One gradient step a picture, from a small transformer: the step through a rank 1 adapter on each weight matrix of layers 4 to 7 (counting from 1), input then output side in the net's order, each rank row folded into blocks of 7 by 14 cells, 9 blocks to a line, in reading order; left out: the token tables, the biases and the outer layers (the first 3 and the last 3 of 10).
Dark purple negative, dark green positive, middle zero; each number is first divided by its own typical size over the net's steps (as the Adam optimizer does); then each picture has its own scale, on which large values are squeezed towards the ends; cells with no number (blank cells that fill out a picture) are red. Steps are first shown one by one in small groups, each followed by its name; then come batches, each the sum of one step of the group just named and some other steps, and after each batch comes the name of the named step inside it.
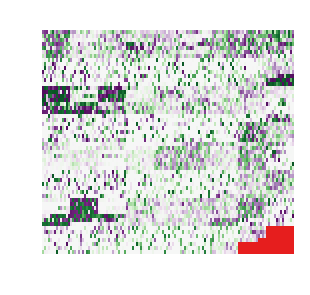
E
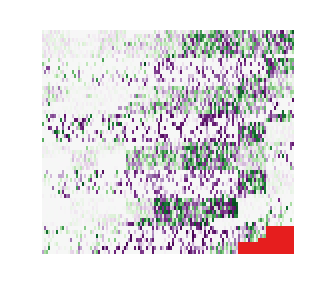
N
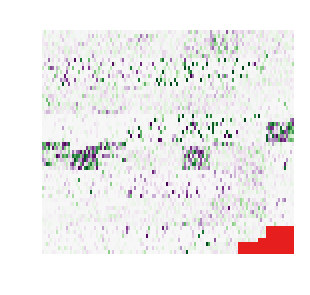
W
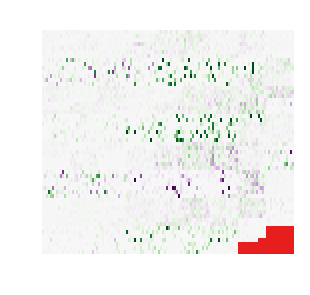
E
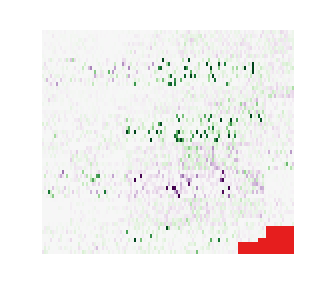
N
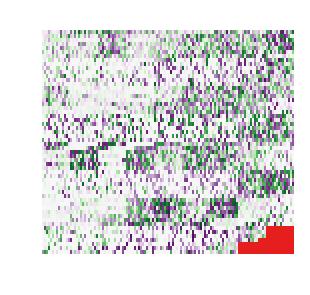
N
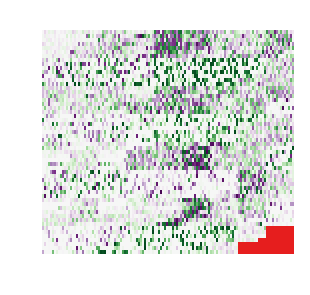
E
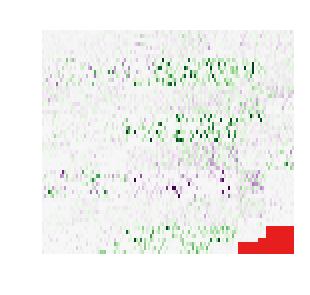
E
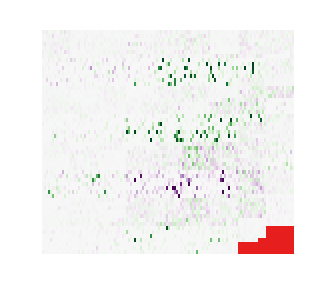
E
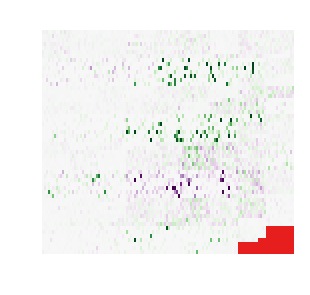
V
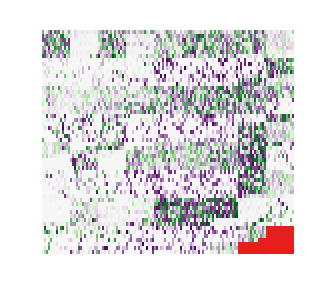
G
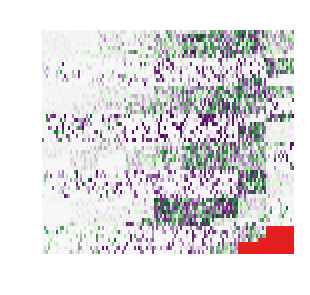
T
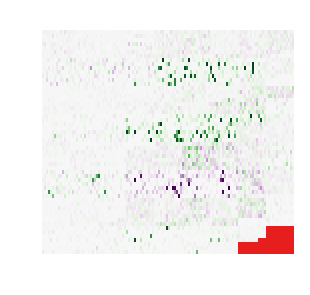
V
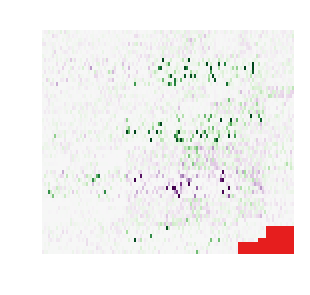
V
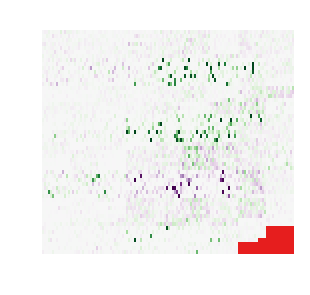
V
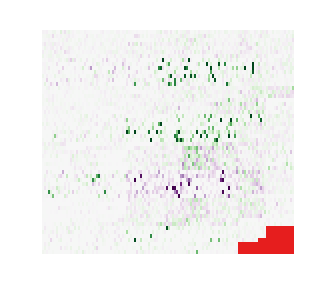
V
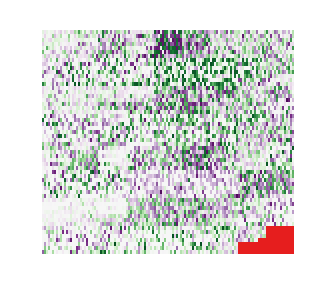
T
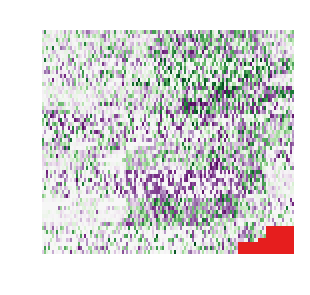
T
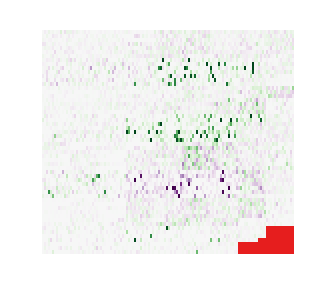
V
